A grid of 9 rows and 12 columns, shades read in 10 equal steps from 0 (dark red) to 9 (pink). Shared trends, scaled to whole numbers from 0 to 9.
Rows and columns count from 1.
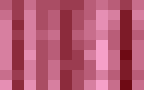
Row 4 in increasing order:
1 2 3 5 5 5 5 6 6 7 7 7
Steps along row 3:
down up down up down up up up down down up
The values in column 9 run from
6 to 9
